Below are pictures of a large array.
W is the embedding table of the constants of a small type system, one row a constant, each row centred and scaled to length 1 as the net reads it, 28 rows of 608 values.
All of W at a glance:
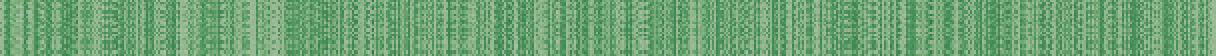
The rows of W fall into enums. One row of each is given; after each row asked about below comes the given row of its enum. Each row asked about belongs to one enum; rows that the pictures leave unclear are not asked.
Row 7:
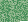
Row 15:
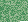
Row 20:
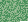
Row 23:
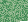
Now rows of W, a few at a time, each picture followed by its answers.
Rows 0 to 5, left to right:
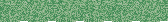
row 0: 15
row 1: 20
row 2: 23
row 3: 7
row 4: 15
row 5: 20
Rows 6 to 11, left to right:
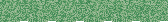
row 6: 20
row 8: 20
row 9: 23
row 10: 7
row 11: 15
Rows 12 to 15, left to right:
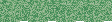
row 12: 23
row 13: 20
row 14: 15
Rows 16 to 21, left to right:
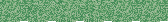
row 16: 20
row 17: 15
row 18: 23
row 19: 7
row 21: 20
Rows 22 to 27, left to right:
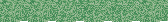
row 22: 23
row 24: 20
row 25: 15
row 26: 15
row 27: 23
